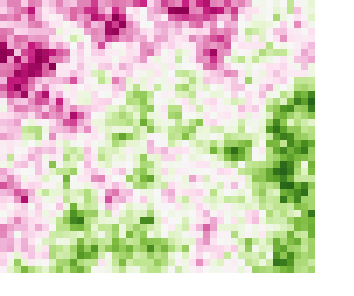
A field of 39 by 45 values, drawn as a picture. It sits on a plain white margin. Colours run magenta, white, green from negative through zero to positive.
The ninth with the highest average is the middle right. Values rise toward the bottom right. The top left is the ninth with the lowest average. No row or column stands out. The texture is blotchy. Neither half mirrors the other.
